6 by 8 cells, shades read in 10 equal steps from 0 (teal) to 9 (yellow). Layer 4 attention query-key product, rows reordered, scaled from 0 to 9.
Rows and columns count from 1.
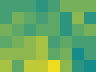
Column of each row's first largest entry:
6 7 1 4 4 5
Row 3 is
4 3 2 3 3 1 3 4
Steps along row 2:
up down down up down up down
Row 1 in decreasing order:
4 4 4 2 2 2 2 1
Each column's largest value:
6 5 7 7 9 5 5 4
